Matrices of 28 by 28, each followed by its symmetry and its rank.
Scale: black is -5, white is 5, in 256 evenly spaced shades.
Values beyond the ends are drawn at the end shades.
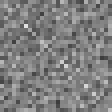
symmetric, full rank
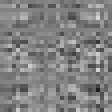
neither, rank three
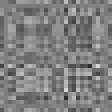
antisymmetric, rank two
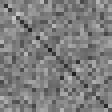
symmetric, full rank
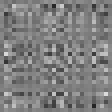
antisymmetric, rank two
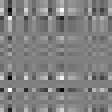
neither, rank one
